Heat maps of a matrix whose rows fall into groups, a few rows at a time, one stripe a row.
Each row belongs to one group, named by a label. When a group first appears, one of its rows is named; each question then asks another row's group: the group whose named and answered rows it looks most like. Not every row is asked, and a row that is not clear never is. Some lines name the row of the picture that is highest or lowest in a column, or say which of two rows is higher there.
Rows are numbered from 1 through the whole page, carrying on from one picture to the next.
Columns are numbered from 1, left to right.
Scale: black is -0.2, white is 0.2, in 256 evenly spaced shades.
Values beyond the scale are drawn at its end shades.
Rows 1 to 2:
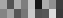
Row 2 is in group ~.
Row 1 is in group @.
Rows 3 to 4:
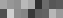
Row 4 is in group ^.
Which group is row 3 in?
@
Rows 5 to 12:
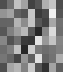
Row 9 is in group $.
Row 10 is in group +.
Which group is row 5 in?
^
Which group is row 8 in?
^
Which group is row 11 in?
$
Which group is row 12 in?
~
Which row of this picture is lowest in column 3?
11
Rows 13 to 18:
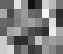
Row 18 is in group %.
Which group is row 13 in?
^
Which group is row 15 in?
~
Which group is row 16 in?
^
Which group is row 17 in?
$
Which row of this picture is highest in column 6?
17
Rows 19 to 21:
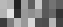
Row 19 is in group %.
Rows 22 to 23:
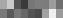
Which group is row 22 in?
%
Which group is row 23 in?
^
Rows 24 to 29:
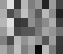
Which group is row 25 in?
@
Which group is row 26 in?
%
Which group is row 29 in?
@
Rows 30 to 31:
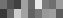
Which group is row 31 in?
^
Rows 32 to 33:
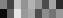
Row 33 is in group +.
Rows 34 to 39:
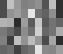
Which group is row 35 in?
~
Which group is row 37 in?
$
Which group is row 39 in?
$
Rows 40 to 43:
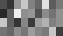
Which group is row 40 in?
@
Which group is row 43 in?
~
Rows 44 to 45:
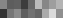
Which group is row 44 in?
$
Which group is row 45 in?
^
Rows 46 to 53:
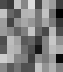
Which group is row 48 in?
@
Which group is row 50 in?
^
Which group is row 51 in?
^
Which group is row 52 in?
%
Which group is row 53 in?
$
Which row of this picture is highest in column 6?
53
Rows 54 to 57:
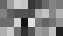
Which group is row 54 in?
^
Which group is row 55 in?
$
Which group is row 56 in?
+
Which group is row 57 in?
%
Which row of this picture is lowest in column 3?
55
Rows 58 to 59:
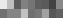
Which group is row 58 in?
%
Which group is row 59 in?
@
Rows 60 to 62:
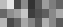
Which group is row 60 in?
%
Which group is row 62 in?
@
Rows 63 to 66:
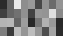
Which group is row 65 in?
%
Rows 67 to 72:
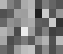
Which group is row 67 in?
@
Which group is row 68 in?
@
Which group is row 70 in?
@
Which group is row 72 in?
@
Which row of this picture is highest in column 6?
71
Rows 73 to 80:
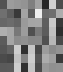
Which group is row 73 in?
~
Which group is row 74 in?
$
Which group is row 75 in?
~
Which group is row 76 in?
%
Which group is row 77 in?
~
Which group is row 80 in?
+
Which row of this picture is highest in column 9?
74
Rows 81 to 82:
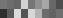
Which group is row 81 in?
@
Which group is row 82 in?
+
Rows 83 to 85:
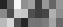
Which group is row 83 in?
+
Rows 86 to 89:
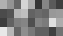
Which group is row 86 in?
@
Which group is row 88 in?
^
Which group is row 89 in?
%
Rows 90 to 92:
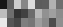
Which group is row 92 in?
$
